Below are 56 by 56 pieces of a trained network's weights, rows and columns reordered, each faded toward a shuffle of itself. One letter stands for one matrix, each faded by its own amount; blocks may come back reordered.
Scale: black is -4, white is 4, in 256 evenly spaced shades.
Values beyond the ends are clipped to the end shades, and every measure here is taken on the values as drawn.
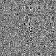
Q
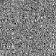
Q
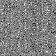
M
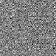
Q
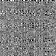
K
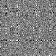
Q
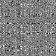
K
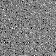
M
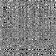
K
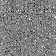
M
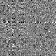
Q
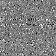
M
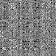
K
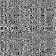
K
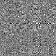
Q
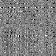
K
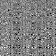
K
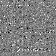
M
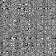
K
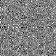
Q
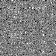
M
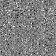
M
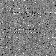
M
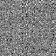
Q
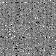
M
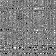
K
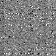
M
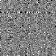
Q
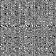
K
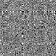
Q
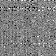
K
